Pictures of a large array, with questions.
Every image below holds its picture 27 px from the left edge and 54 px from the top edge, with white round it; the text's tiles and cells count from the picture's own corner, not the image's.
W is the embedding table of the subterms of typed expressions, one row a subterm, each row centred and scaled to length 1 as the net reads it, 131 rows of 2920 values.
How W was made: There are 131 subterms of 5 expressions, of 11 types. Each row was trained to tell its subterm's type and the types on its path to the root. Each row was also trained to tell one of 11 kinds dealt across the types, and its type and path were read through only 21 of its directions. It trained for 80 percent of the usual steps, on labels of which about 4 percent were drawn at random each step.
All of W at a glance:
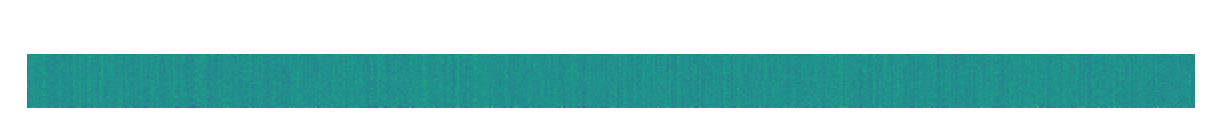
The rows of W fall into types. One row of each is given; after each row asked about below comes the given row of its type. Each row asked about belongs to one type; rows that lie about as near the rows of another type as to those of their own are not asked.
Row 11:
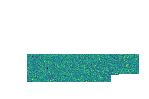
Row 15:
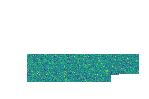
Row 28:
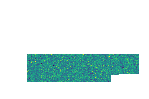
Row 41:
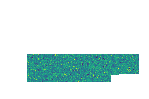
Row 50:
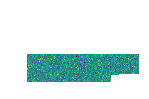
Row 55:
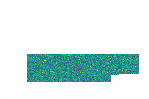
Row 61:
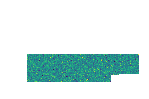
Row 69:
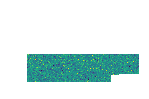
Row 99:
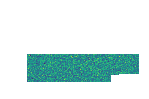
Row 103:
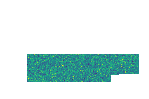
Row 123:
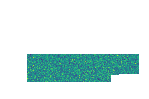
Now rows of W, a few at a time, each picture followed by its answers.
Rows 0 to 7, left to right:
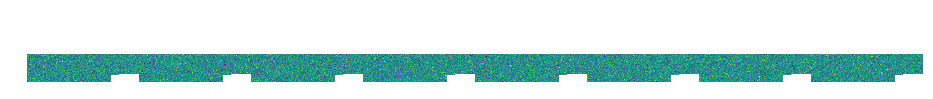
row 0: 55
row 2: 50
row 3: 55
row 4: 28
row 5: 50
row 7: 103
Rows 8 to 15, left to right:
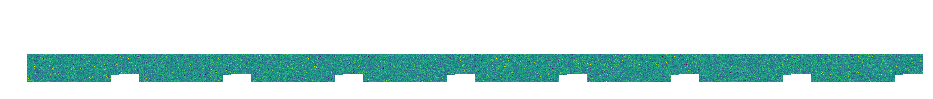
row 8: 50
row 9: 28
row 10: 41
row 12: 15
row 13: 50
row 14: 55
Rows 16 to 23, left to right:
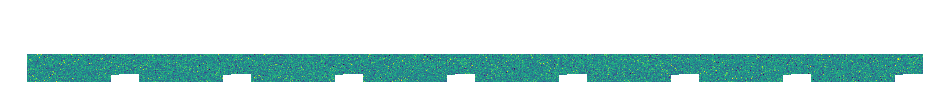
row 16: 69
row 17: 50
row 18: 50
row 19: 103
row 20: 11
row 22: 69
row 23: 103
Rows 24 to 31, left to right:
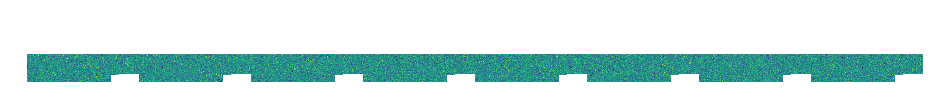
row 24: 99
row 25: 55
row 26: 41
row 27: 61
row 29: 41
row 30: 99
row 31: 55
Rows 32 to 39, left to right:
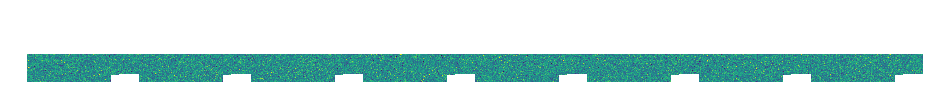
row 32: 50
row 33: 28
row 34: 99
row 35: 55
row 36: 103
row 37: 69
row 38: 11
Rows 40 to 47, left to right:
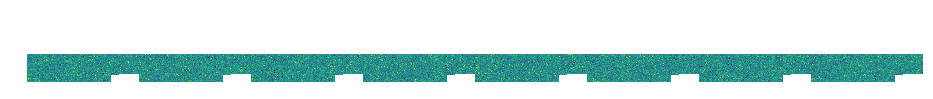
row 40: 61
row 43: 123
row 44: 61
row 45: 11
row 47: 123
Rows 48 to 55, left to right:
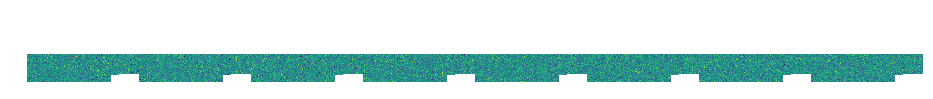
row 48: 55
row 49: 123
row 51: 61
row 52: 103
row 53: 55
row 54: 99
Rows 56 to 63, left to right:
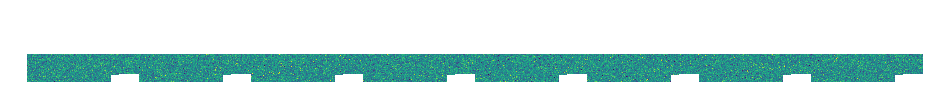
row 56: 28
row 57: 41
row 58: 15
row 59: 61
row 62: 61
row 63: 28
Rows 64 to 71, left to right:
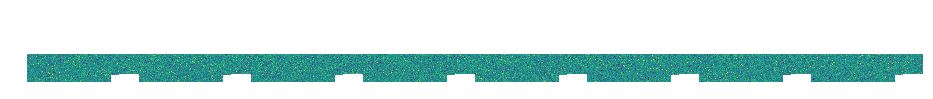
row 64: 103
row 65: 15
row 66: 123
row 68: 69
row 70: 123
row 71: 103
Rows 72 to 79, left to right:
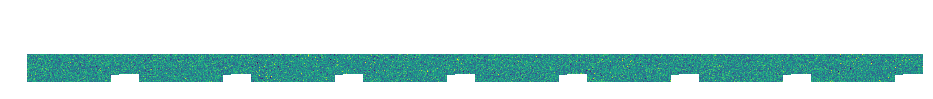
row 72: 11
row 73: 99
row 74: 28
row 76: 123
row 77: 50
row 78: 99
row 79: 69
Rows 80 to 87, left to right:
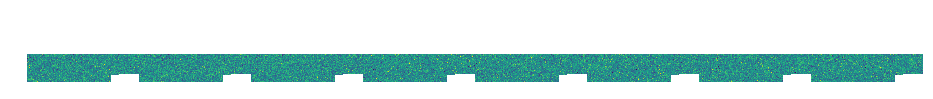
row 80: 11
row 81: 50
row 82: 15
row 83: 123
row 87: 15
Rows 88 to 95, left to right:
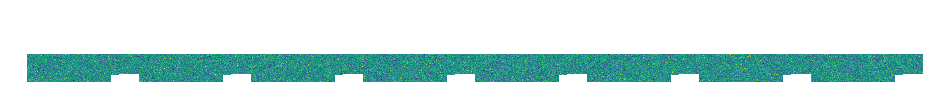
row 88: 11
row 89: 41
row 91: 69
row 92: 50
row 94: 55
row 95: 99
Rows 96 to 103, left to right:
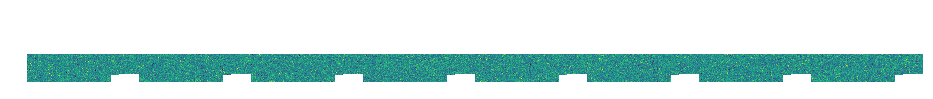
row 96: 55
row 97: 11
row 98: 69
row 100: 55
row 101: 15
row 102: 61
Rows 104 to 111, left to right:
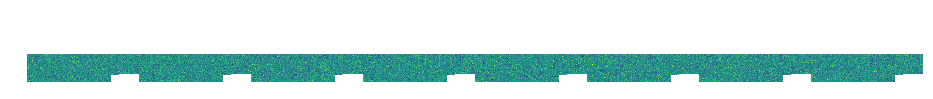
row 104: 123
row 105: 15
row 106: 123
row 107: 11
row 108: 50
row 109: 123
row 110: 123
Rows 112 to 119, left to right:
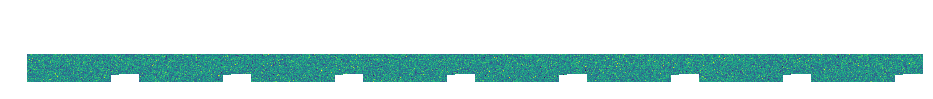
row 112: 99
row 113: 103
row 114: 50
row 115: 28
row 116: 103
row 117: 99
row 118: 15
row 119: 103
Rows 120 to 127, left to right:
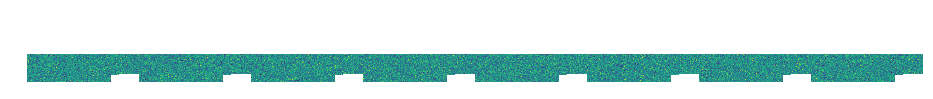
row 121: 103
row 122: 123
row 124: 11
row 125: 69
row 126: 99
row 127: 69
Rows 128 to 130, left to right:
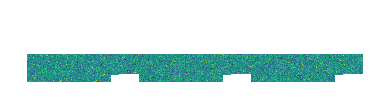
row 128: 41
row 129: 11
